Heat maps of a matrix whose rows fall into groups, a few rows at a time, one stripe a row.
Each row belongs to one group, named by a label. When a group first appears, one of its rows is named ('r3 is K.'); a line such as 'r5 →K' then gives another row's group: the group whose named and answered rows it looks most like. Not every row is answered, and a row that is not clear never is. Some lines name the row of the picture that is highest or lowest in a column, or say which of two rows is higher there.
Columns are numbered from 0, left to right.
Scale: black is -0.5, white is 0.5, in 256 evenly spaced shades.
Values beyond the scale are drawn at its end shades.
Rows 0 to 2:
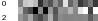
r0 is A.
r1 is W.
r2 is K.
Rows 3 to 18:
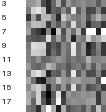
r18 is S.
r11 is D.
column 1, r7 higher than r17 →No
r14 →W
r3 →K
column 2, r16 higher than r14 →Yes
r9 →A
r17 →K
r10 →A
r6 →A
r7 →W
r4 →A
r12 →S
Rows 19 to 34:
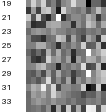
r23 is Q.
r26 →D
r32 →Q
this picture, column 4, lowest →21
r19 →A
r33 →Q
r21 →K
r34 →W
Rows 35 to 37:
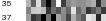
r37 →W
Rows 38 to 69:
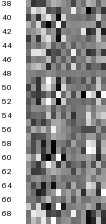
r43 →S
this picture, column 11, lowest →51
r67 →K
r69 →Q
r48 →S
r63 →D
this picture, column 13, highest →59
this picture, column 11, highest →42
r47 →A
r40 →S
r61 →S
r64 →W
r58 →W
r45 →A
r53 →D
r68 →A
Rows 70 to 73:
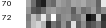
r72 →Q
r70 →W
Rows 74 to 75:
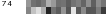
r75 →A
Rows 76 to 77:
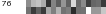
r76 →A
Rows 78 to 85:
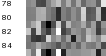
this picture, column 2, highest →85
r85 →K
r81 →K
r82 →K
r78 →W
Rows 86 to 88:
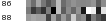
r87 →W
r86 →K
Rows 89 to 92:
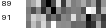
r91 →A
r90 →W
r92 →Q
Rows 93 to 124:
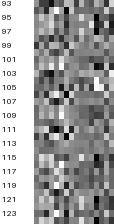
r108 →Q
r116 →Q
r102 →Q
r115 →A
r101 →Q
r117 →S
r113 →W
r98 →W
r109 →Q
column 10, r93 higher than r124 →No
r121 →A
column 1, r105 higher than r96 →No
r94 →S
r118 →Q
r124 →A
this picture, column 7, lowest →111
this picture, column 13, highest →105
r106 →S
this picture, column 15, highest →103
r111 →K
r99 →S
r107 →K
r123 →S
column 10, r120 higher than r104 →Yes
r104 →D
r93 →W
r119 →S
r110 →W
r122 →A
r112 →S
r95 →A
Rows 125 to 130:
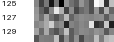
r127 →K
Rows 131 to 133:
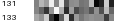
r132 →S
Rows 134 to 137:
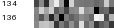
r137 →A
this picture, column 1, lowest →136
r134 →S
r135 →A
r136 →W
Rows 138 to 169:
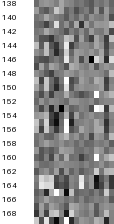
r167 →S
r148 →W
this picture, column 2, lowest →165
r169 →K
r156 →K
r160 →D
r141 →D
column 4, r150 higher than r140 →No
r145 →K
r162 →D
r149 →K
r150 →K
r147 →S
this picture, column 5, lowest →153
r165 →S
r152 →S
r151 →D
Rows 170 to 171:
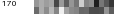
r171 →Q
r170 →A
